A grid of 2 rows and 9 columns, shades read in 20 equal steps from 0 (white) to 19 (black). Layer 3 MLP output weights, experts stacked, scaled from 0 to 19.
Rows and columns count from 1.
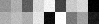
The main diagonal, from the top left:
8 5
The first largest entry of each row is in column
9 5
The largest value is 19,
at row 1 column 9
